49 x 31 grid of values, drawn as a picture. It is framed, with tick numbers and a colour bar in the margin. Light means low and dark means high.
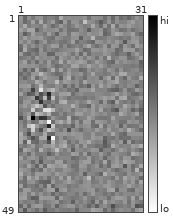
A few values lie far out on both sides of the bulk. The halves do not mirror each other. No regular stripes run through it. There is no overall slope. The middle left is the roughest part. An odd patch, rougher than its surroundings, sits in the middle left.
